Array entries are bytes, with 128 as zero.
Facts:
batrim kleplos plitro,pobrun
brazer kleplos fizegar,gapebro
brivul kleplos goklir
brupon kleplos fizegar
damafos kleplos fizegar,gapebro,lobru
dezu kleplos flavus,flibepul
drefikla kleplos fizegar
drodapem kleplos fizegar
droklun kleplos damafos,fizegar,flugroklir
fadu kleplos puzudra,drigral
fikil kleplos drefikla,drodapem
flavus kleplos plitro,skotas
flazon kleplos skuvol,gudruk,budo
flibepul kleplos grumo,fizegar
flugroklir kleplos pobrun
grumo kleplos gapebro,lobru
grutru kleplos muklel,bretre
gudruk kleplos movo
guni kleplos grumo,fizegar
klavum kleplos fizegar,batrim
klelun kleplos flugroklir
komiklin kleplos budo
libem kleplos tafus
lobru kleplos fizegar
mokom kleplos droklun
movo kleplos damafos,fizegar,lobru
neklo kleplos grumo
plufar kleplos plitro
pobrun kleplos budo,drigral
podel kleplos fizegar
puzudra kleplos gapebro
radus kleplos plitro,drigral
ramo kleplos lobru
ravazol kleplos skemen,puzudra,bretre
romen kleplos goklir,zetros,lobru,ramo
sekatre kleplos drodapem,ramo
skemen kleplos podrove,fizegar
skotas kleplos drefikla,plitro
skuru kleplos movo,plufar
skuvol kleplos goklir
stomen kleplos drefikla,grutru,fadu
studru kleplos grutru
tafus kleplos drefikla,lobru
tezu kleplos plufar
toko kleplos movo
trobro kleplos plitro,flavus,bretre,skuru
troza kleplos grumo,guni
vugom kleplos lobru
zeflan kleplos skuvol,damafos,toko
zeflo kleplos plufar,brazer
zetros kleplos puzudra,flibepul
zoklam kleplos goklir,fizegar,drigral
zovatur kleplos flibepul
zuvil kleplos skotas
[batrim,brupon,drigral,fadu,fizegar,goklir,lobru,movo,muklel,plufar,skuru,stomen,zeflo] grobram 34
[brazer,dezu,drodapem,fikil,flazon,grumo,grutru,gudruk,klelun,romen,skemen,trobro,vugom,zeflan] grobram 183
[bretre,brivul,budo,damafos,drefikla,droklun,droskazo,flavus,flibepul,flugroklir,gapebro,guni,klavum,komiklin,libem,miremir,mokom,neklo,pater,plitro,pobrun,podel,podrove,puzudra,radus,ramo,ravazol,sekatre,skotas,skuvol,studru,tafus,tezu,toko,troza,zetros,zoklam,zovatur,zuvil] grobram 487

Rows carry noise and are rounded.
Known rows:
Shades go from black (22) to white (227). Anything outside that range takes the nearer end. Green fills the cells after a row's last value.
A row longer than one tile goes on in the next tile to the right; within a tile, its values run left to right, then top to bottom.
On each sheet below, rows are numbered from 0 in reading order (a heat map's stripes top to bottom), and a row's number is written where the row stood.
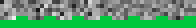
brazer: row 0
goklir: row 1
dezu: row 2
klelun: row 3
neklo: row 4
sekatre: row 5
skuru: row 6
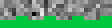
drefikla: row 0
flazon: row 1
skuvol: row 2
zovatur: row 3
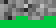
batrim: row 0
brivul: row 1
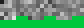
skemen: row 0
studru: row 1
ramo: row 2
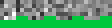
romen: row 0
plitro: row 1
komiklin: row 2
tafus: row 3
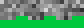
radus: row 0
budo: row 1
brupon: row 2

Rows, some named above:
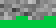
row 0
sekatre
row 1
toko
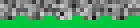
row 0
skuru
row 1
zeflo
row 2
dezu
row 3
stomen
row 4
movo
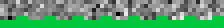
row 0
muklel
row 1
zoklam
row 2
skuvol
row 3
lobru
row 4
flazon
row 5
budo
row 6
fikil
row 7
vugom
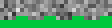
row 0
plitro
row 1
puzudra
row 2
budo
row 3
tezu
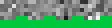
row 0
ravazol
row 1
damafos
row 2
fadu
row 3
fikil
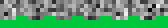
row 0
gudruk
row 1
drigral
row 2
podrove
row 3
plufar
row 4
zeflan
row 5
fizegar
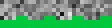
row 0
grutru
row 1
toko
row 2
trobro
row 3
pobrun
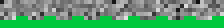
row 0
skemen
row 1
gapebro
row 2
flibepul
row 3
flugroklir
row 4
drodapem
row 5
bretre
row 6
lobru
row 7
grumo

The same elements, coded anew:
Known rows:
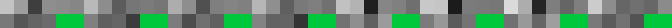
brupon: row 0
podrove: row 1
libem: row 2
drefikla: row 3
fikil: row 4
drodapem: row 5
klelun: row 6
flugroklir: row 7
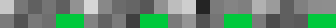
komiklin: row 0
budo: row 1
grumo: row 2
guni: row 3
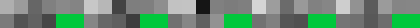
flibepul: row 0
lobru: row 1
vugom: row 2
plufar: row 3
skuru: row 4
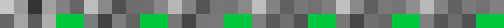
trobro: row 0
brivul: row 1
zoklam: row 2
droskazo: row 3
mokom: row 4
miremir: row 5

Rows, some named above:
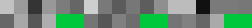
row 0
trobro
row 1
komiklin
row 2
romen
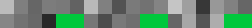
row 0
bretre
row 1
zoklam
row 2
trobro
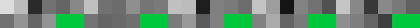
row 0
gudruk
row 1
radus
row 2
skemen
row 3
grutru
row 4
muklel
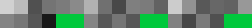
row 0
fizegar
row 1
studru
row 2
skuvol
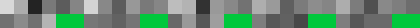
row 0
flazon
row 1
batrim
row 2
dezu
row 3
flibepul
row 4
ravazol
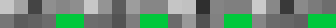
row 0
brupon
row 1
zeflo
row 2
brazer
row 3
fadu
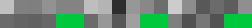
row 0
tezu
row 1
dezu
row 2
skuvol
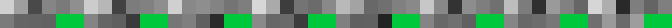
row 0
movo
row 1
lobru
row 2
plitro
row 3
goklir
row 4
gapebro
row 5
fadu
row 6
stomen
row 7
klelun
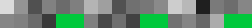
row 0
drigral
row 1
ramo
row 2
zeflan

